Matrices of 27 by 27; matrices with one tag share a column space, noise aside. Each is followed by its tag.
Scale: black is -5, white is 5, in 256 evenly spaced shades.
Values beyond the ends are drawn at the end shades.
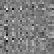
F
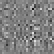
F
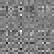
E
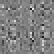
F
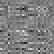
E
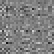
E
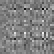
F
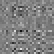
E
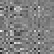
E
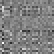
E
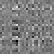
F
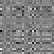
E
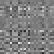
E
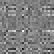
E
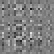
F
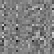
F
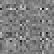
F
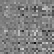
E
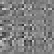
F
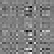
E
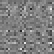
E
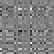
E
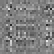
F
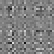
E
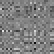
E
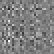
F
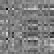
F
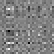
E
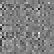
F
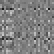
F
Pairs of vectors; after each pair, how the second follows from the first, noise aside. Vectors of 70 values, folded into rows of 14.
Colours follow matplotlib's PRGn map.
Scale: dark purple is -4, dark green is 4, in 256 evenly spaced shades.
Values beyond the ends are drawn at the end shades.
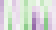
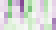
reversed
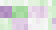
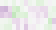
shrunk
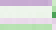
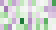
shuffled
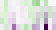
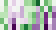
scaled up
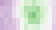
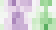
wrapped around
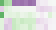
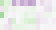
shrunk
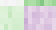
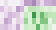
negated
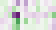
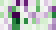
scaled up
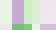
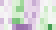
negated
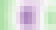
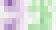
wrapped around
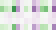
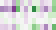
negated
